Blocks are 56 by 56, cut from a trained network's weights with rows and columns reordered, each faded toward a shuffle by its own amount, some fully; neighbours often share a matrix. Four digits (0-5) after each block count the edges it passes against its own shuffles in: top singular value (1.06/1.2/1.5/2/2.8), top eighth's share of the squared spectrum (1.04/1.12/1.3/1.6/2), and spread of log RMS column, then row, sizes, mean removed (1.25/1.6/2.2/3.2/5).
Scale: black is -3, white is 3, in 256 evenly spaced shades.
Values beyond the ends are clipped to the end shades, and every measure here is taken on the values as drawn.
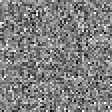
2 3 0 1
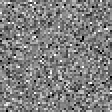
0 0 0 0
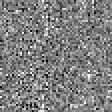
2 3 2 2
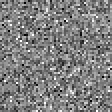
0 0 0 0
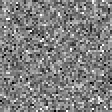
0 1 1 0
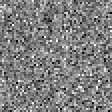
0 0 0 0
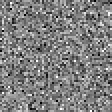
0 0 0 0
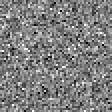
0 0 0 0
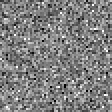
0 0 0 0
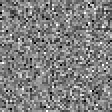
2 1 0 0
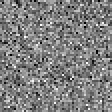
1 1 0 0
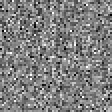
2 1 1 0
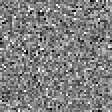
1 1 0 0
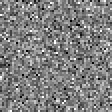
1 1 0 0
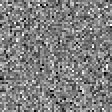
1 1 0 0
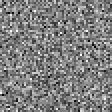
0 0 0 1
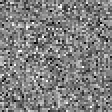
2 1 0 1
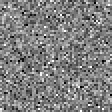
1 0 0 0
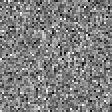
0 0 0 0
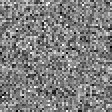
1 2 0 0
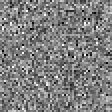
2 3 1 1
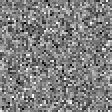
2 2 0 0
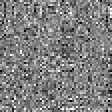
3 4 2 2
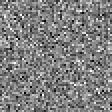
1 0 0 0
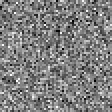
2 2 0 0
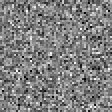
3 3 1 1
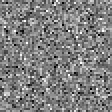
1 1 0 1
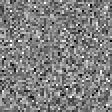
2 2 0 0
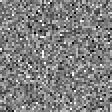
1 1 0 0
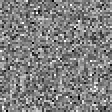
2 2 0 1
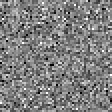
1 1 0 1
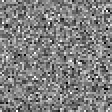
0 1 0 0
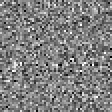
2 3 0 1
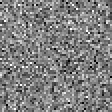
1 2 0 0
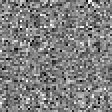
3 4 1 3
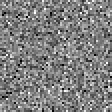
1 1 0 0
